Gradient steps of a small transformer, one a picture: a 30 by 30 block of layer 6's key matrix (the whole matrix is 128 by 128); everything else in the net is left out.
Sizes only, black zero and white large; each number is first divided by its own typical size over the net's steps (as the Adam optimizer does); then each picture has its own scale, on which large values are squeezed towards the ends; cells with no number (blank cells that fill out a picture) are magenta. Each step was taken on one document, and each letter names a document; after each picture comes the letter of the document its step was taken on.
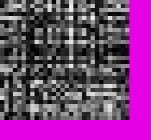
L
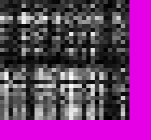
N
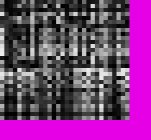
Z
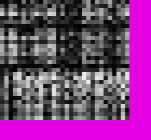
Z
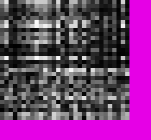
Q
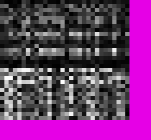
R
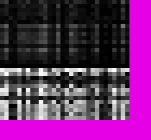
Q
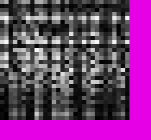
N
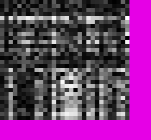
N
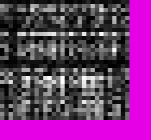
R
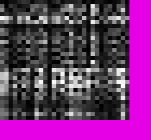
N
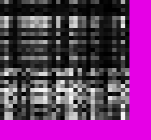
Q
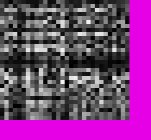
R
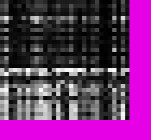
Q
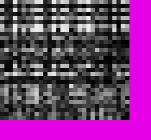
L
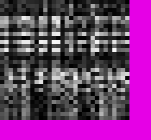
N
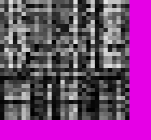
L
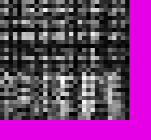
R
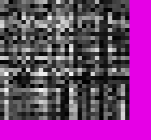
Q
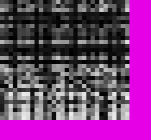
L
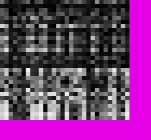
Q
